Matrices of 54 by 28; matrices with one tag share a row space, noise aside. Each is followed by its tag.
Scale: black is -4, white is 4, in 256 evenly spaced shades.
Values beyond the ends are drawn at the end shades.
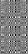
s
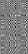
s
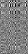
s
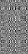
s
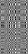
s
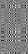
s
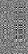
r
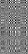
s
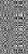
r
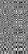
r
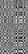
r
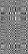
s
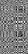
r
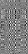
s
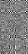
s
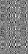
s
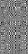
s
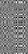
r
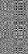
r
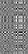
r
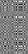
r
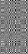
s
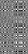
r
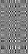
s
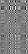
s
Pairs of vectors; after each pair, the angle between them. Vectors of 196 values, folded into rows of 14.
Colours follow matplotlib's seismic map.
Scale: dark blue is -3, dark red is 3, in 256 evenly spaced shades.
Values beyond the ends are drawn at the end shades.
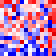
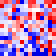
nearly parallel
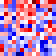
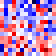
nearly opposite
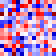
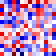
nearly parallel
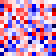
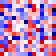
nearly opposite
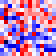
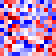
partly opposed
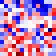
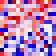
partly opposed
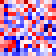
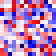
orthogonal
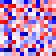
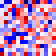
partly aligned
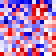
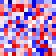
orthogonal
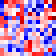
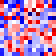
nearly opposite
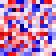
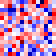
partly aligned
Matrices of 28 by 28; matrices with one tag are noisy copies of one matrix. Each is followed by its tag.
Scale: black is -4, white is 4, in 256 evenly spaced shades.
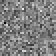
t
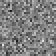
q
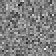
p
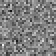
q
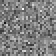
t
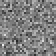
q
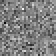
t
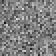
t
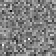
q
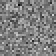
p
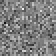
t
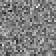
q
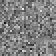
t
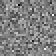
p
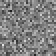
q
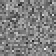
p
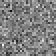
q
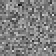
p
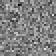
p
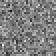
q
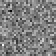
q
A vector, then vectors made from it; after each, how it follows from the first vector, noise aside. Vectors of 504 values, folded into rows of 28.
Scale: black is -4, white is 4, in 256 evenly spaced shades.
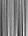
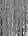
partly zeroed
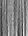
copied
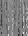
partly zeroed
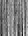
copied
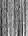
copied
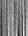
copied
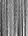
copied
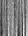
copied
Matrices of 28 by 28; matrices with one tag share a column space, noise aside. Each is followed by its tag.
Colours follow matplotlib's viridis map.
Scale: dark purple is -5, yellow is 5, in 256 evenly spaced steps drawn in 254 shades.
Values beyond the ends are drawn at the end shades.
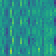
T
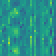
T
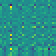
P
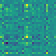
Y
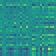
P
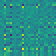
P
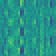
T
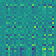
P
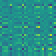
P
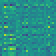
P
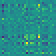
Y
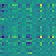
Y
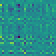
Y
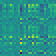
Y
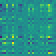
Y
